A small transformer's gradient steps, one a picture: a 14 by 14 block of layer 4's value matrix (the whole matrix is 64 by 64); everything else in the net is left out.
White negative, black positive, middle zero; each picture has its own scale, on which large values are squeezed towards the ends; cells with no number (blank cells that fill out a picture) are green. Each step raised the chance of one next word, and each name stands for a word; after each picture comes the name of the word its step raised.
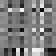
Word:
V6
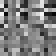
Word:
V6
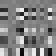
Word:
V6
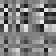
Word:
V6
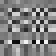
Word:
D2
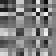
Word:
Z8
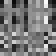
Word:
Z8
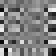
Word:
D2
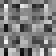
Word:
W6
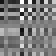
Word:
Z8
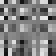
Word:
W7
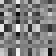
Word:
W6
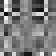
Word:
Z8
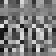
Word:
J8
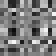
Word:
J8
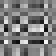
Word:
D2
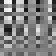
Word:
Z8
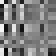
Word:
W6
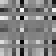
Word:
W7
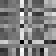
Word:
J8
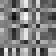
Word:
J8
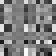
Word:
W6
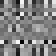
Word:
J8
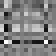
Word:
D2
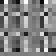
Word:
Z8
